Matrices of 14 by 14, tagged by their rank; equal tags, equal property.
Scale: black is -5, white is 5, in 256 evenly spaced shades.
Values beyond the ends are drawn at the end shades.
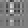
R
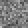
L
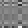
R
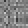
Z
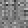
Z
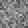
L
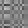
R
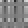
R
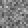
L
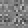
Z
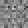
Z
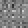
Z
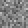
L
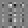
R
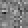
Z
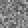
L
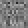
Z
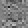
Z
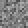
L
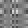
R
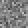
L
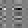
R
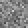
L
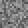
L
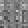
Z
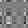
R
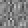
Z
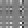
R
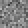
L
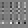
R
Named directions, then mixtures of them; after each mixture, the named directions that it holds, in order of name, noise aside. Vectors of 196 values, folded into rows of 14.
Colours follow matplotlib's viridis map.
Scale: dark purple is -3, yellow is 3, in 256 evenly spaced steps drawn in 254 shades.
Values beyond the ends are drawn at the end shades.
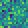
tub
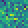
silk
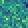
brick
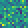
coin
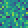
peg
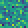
brick, coin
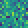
peg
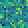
coin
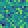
coin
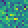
silk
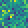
brick, tub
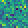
coin, silk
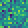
tub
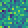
tub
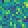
brick, coin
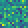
coin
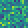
coin, tub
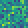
coin, tub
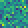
coin, silk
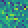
silk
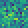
coin, silk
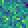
brick
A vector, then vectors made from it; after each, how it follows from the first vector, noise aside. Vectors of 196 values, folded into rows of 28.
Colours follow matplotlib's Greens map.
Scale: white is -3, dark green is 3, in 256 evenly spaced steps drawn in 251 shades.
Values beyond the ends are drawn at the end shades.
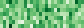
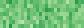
shrunk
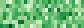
sign-scrambled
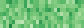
shrunk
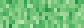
shrunk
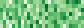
sign-scrambled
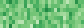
shrunk
